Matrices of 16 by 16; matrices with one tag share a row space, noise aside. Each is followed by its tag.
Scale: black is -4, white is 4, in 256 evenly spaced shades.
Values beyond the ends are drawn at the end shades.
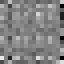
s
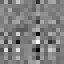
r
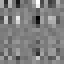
r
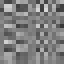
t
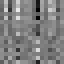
r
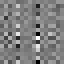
r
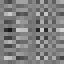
t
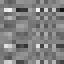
t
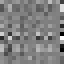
s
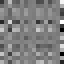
s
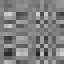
t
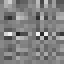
t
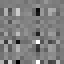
r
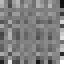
s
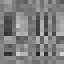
t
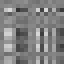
t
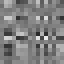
t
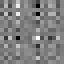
r
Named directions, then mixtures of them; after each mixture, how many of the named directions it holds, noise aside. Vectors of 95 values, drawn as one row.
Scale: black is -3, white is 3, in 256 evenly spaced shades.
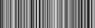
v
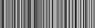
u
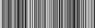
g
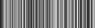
three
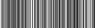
two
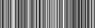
two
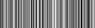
one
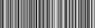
two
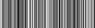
one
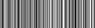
three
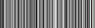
two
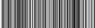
one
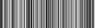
one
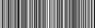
three
